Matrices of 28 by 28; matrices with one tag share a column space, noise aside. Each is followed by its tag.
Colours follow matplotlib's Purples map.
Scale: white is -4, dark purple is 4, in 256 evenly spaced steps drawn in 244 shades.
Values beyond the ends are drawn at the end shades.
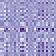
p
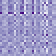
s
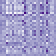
s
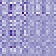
s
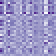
s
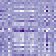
p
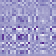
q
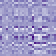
q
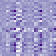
p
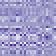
q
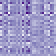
s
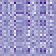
s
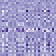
p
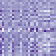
p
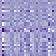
p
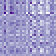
s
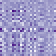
p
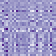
p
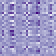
s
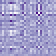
s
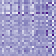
s
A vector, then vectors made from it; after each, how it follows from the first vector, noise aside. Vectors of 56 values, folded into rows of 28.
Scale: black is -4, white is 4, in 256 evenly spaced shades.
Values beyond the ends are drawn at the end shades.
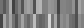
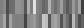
reversed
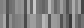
reversed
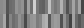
reversed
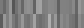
shrunk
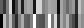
scaled up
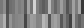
reversed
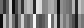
scaled up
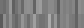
shrunk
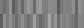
shrunk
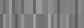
shrunk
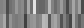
reversed
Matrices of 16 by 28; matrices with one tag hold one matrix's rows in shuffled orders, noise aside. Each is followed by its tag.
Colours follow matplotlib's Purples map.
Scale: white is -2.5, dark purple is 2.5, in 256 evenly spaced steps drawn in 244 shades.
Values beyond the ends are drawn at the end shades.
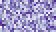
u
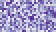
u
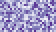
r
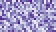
u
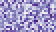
r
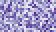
r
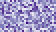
r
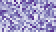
u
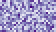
u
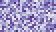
u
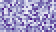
r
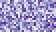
u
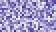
u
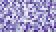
r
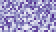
r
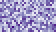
u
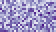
u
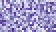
u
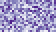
r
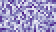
u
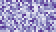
u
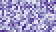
u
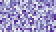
u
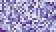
u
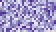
u
